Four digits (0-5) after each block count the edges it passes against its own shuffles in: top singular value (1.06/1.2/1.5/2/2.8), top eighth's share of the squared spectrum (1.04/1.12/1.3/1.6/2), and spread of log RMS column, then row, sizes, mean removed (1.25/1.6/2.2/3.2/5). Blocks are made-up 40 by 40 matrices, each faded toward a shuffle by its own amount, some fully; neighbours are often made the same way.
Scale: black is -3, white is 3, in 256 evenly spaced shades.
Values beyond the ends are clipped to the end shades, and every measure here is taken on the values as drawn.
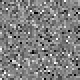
1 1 0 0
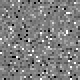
0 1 0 0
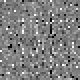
3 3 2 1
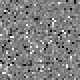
0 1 0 0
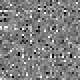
2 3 1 1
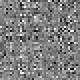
3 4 3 2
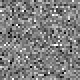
1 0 0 0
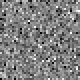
0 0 0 0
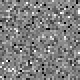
0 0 0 0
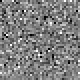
0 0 0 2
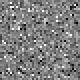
0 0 0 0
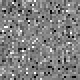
3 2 1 1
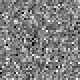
2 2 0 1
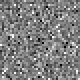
0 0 0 0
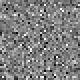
3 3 1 1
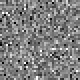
1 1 0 0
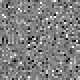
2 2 1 0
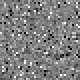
0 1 0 0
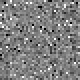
0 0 0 0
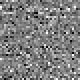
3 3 1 2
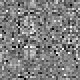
3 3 1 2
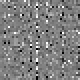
3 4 3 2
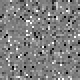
1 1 0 0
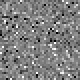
1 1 0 0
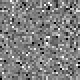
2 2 1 0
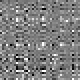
4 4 3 3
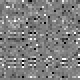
4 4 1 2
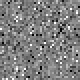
2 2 0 0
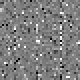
3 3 1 0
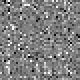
3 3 1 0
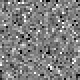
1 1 0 0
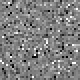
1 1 0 0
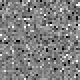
1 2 1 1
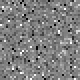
0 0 0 0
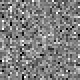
1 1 2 0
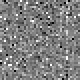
1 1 1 0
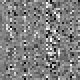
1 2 3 0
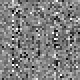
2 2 3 0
